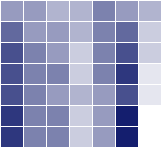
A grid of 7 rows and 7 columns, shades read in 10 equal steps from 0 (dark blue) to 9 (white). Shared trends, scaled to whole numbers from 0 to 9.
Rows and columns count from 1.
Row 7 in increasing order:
0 1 4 4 5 7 9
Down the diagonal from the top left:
5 5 5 7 5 0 9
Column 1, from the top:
5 3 2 2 2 1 1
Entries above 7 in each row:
0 0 0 1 1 1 1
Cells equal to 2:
5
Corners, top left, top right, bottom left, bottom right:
5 6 1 9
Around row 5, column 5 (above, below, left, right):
4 5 6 2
